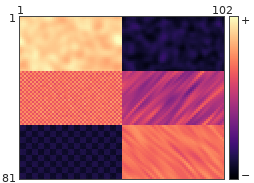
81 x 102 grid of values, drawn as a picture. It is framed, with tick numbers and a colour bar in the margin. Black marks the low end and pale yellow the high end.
The table splits into 3 rows of 2 panels. Panel 1,1: very high, blotchy, faint in contrast. Panel 1,2: very low, blotchy, faint in contrast. Panel 2,1: high, checkered. Panel 2,2: middling, slanting up to the right. Panel 3,1: very low, checkered, faint in contrast. Panel 3,2: high, slanting down to the right, faint in contrast.
